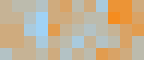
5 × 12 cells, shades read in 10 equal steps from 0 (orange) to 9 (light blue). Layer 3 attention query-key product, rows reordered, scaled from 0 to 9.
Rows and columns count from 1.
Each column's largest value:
7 6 8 9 5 7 8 7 8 6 4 6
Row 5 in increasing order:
2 3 4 4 5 5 5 6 6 6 7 7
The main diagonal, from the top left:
5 5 8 8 4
